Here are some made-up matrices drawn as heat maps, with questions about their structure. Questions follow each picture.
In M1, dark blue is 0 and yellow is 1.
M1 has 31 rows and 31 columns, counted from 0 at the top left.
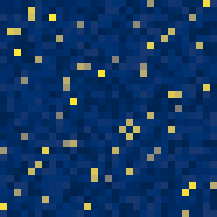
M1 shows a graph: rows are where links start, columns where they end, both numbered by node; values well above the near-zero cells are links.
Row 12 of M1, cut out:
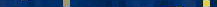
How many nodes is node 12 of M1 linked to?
2
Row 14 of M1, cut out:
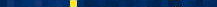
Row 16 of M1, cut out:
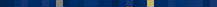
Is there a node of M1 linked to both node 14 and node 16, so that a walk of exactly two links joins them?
no
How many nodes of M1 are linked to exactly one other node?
9
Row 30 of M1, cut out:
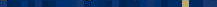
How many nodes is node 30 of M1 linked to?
1
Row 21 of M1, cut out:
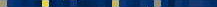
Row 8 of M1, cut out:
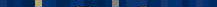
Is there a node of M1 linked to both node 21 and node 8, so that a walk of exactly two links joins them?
yes
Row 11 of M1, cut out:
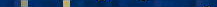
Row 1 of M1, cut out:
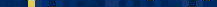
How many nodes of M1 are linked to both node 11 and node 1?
0
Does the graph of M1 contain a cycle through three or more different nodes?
no
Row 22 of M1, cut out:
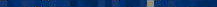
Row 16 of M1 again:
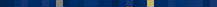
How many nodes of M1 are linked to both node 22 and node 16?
1
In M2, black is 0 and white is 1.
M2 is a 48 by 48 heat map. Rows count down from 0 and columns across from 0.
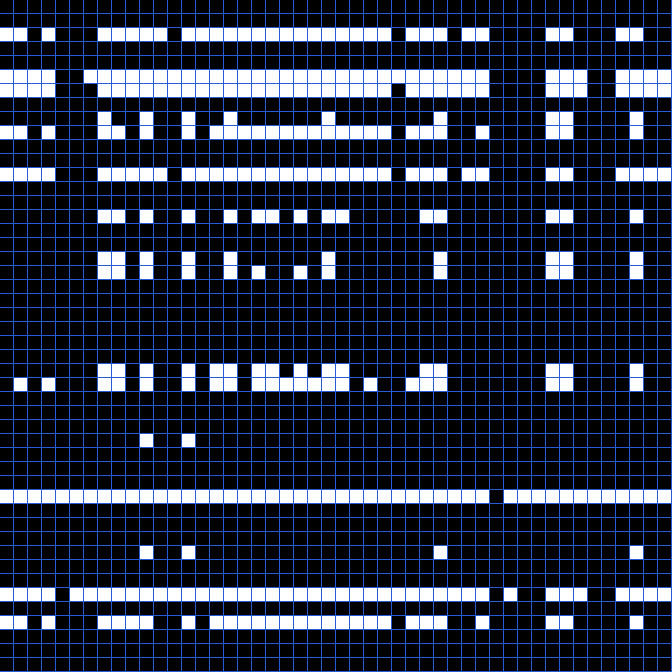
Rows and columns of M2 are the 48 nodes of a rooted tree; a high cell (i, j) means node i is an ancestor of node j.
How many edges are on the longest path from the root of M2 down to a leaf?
16
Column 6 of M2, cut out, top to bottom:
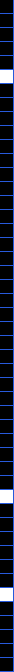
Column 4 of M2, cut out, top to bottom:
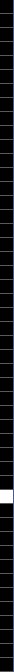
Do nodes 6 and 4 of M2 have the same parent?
no
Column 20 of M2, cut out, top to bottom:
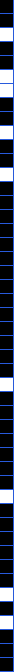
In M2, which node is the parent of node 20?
27
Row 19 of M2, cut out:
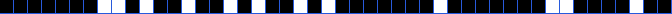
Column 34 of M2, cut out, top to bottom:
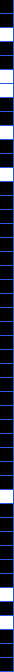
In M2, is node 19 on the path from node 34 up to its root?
no
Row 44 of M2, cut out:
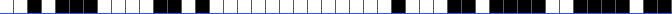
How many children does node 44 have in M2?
1
